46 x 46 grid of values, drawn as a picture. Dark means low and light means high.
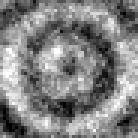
Grain: blotchy. Rings: centred on the centre. Average level on the scale: 50%. Seam: none. Slope: none.
